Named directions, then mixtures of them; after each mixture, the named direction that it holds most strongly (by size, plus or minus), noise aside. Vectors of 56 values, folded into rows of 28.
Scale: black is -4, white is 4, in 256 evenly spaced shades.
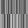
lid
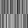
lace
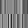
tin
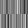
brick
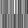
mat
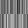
lace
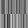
lid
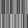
lace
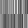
mat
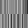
tin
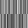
lace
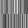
mat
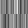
brick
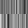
lid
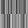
lid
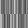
lid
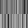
brick
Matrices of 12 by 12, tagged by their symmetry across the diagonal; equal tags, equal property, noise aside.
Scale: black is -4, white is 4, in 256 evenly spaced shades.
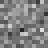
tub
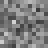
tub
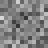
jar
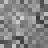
jar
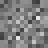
jar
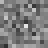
tub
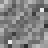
jar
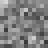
tub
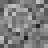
jar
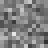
tub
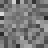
jar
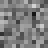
tub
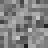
jar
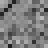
jar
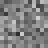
tub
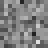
tub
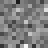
tub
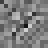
jar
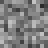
tub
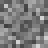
jar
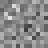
jar
